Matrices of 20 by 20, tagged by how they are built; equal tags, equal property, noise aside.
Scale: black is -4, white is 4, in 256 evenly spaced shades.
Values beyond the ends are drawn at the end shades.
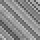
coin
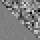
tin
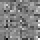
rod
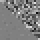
tin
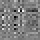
rod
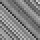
coin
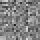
rod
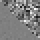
tin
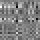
rod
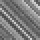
coin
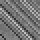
coin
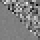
tin
